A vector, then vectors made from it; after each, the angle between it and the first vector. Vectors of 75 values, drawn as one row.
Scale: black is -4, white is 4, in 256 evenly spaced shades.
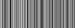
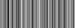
orthogonal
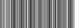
partly opposed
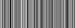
nearly parallel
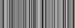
orthogonal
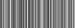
nearly opposite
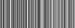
nearly opposite
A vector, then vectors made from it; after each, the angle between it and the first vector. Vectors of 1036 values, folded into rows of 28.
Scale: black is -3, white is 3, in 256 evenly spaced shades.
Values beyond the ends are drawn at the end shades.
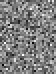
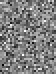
nearly parallel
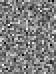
nearly opposite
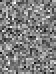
partly aligned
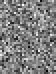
partly aligned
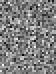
nearly opposite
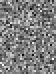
nearly opposite
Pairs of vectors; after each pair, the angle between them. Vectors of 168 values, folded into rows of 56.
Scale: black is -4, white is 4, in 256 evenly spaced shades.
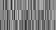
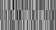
nearly opposite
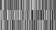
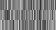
orthogonal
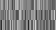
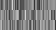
nearly opposite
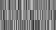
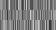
nearly opposite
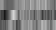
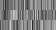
partly aligned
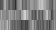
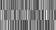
partly aligned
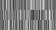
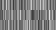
nearly parallel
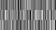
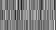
partly aligned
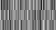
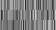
orthogonal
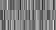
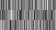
orthogonal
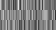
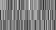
orthogonal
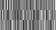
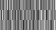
nearly parallel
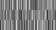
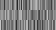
nearly opposite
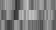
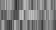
nearly parallel
